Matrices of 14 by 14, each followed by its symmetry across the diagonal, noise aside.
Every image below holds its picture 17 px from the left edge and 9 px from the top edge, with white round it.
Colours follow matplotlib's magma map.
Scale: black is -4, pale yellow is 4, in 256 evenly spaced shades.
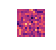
antisymmetric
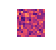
antisymmetric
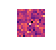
antisymmetric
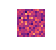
symmetric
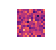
antisymmetric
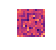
symmetric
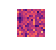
neither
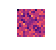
symmetric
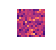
neither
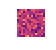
symmetric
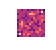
symmetric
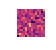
antisymmetric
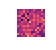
symmetric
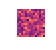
neither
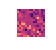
antisymmetric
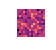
symmetric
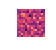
neither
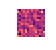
antisymmetric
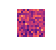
neither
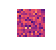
neither
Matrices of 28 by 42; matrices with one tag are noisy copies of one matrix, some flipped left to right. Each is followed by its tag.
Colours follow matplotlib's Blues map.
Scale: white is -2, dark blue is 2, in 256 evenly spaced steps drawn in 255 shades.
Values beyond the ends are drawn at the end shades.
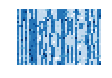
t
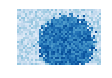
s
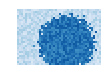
s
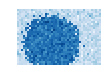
s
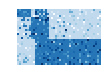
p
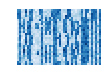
t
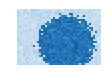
s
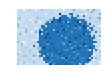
s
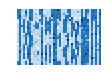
t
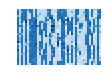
t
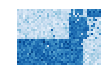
p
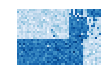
p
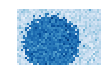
s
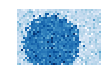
s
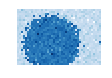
s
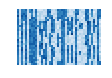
t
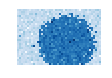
s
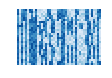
t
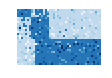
p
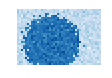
s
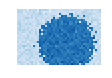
s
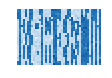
t
